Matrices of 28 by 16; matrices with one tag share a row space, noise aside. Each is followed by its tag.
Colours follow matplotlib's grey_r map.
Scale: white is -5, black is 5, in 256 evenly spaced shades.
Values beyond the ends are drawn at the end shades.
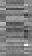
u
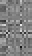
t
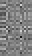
t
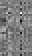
t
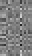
t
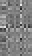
t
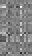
t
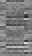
u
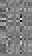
t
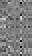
t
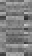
u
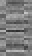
u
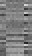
u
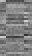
u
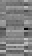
u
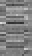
u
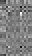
t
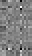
t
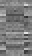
u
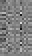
t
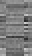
u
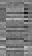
u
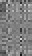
t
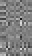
t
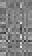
t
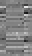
u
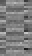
u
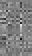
t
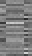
u
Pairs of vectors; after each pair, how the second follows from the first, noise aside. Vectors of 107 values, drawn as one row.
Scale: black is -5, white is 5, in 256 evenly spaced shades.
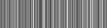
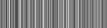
wrapped around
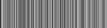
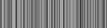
shuffled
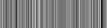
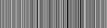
shuffled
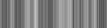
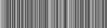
shuffled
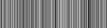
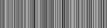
shuffled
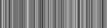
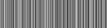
shuffled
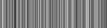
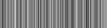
negated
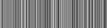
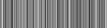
shuffled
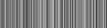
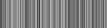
shuffled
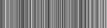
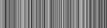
negated
